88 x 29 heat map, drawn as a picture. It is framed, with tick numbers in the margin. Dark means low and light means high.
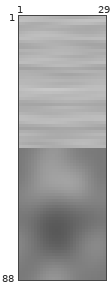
It is made of 2 by 1 panels. Panel 1,1: high, streaked across, faint in contrast. Panel 2,1: middling, smooth.
